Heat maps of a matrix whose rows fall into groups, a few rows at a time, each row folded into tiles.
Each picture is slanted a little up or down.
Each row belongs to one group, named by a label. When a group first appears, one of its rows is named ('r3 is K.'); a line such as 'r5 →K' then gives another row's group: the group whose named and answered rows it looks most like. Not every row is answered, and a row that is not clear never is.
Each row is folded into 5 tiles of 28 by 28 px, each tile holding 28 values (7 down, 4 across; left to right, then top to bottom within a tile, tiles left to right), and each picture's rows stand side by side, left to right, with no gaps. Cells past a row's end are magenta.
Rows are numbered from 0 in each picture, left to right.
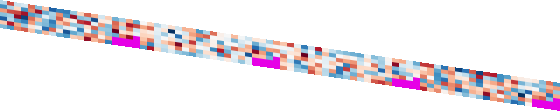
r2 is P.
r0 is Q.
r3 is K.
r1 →K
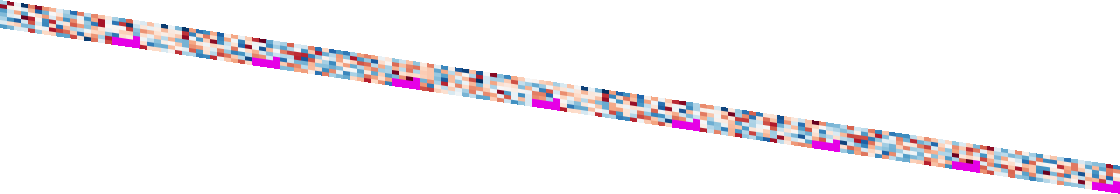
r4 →P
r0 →Q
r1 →P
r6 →Q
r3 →K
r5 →P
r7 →K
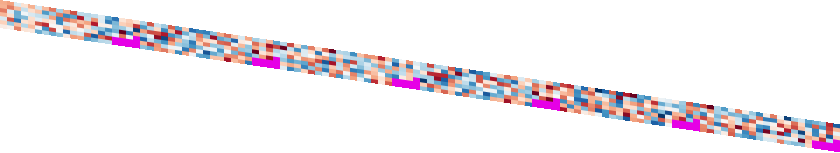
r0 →K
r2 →Q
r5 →K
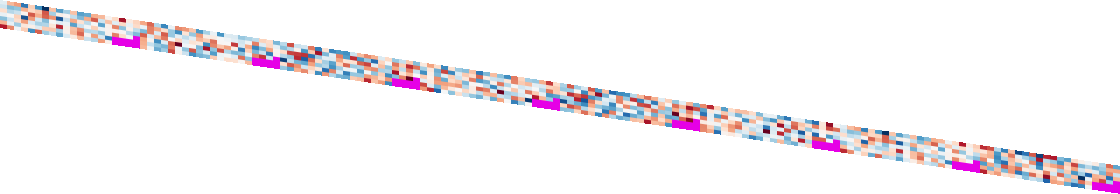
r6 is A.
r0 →A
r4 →Q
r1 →P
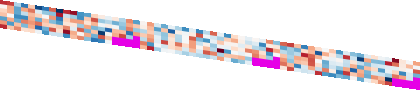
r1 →K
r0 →K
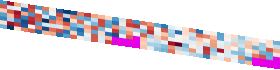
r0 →Q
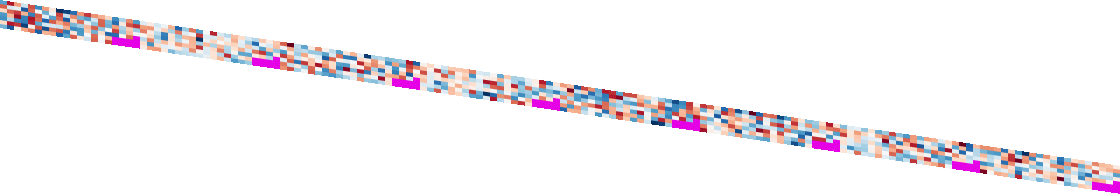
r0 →Q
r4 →K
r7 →A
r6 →P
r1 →K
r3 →P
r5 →A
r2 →K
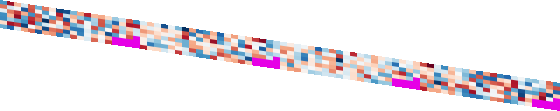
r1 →P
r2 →K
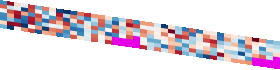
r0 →Q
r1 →P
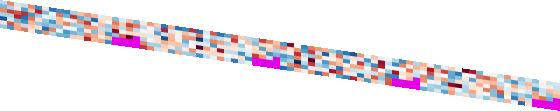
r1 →A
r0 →Q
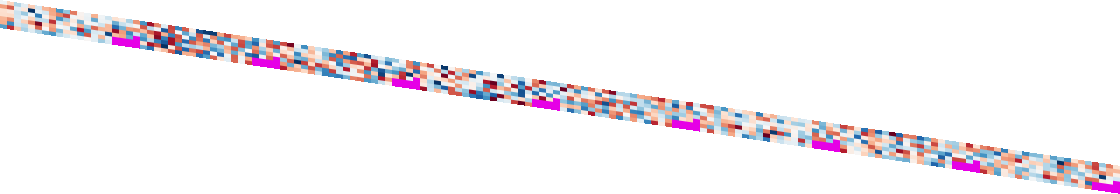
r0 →K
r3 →P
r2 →K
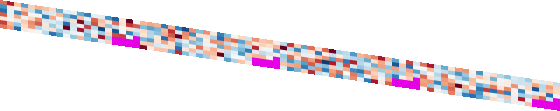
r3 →K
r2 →Q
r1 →A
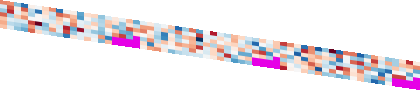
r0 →P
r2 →A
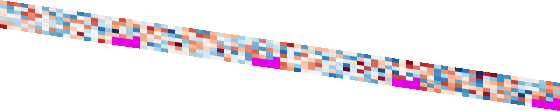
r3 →K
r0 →A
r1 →P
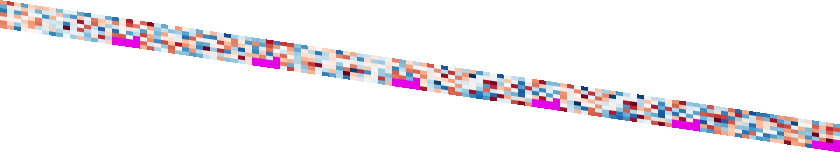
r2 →K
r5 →Q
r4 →P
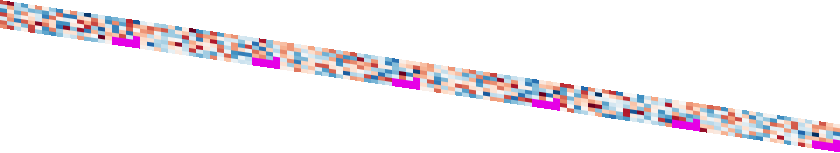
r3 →K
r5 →A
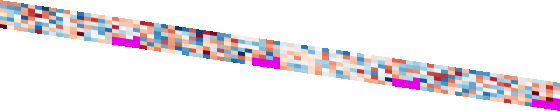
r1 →K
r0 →A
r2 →P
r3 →Q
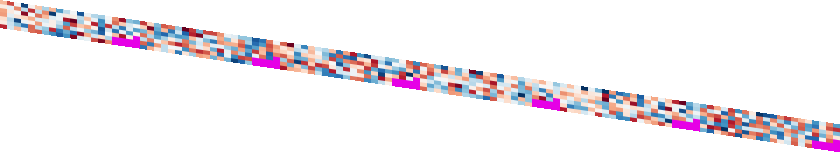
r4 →P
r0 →P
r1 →K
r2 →K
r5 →Q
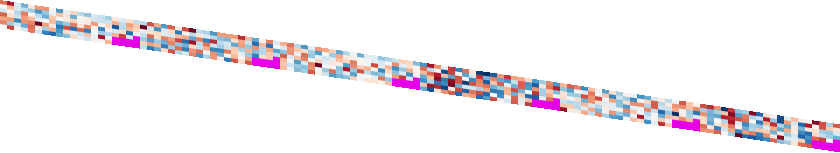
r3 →Q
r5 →A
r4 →A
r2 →P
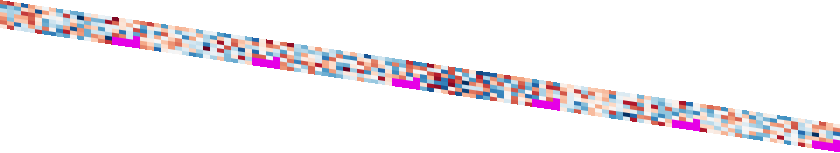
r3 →Q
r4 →P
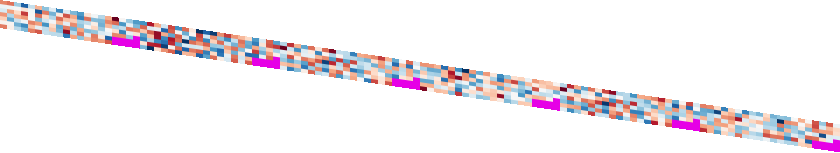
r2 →Q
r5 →A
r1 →Q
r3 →A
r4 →Q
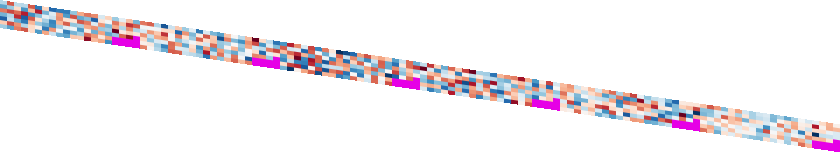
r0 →Q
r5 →A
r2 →Q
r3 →Q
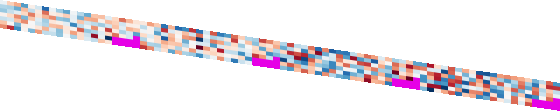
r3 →Q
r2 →Q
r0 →A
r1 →A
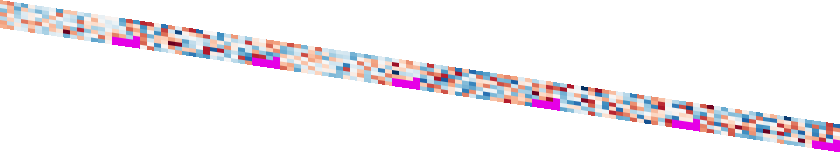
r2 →A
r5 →K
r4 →Q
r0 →K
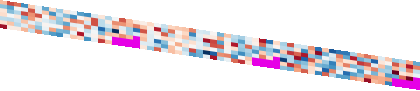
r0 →A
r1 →P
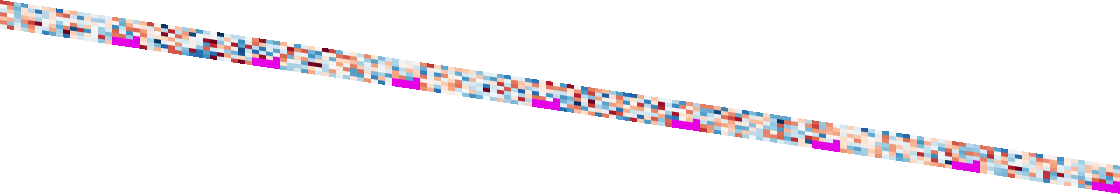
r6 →P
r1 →P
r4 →Q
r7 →P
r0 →K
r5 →A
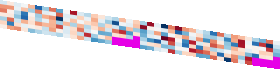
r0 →K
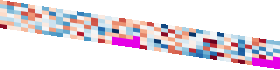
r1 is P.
